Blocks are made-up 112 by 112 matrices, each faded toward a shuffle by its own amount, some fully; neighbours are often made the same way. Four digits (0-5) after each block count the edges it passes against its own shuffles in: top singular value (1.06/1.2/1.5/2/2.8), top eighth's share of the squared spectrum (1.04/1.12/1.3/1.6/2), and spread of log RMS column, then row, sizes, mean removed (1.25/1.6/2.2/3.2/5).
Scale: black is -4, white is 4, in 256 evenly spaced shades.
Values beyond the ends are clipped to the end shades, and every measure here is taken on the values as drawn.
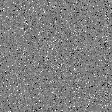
1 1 1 0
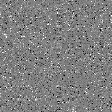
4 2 2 1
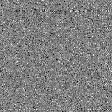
4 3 1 1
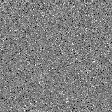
3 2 0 1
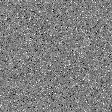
1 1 0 0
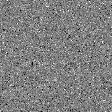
3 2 1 1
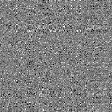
4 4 2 2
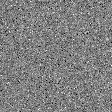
0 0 0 0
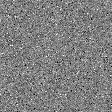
0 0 0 0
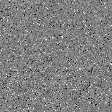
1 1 0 1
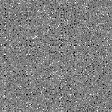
4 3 2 1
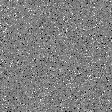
2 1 0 0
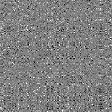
4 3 2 2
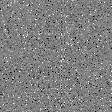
3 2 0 0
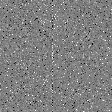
3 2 1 0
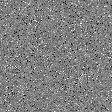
1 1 0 0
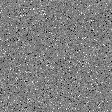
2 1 0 0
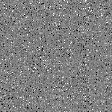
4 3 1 1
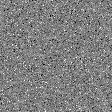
1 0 0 0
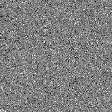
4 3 1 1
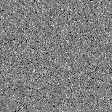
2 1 0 0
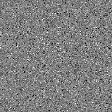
4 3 2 2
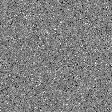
2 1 0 0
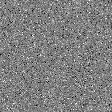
2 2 0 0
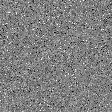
0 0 0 0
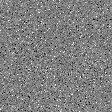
0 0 0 0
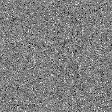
0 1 2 0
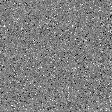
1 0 1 0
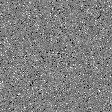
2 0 0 0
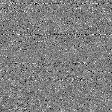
2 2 0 3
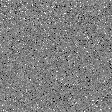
0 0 0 1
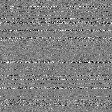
2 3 0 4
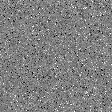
0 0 0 0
